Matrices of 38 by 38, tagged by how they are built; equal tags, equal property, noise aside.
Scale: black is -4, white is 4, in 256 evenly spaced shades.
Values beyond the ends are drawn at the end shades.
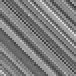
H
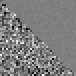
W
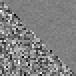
W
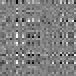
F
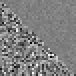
W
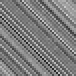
H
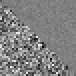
W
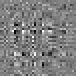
F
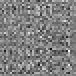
F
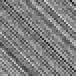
H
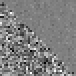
W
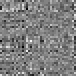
F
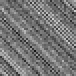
H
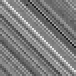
H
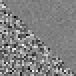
W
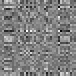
F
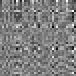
F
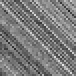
H
